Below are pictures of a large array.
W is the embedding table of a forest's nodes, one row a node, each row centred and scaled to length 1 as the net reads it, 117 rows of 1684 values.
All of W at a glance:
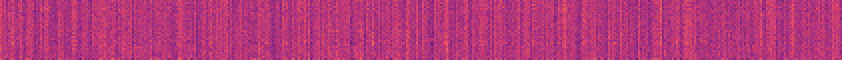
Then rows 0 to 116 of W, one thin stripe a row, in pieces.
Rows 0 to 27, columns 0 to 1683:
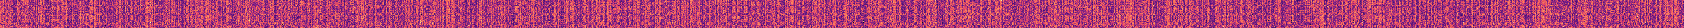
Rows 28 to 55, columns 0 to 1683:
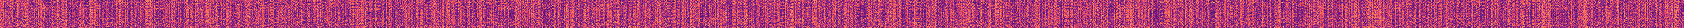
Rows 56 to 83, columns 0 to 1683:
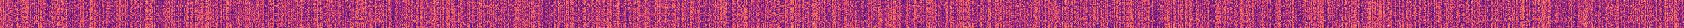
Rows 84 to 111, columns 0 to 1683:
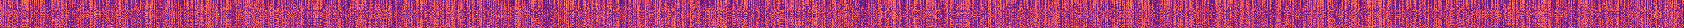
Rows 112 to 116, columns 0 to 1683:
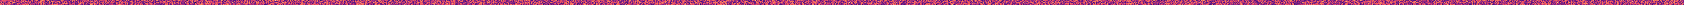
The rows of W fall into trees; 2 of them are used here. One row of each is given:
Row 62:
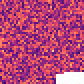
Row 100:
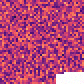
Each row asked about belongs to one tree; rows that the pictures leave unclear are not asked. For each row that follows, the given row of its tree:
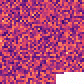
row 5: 100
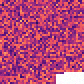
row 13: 100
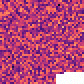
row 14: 100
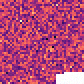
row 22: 100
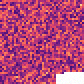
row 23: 100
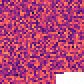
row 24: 100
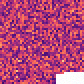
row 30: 62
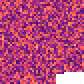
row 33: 100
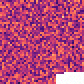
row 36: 100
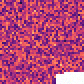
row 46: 62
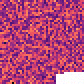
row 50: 62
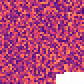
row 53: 100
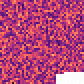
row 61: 62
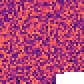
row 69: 62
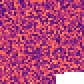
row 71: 62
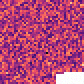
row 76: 100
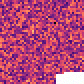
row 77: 62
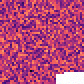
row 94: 62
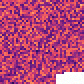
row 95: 100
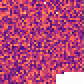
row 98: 100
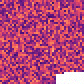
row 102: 62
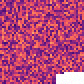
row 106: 62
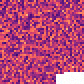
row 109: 62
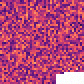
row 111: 62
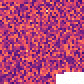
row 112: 100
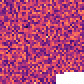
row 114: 62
